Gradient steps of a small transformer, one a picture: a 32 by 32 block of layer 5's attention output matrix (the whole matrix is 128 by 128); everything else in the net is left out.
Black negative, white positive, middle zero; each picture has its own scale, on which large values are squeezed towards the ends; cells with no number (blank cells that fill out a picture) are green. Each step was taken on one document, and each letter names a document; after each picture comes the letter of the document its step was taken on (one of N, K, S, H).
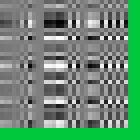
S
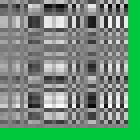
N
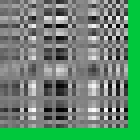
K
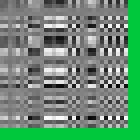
N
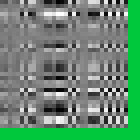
K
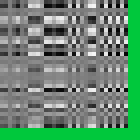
N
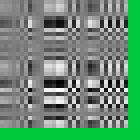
S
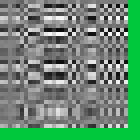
N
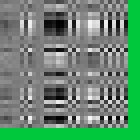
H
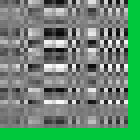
N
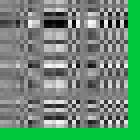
S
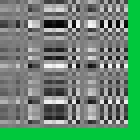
S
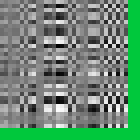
K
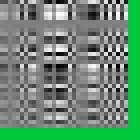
K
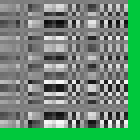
S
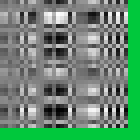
K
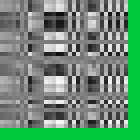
S
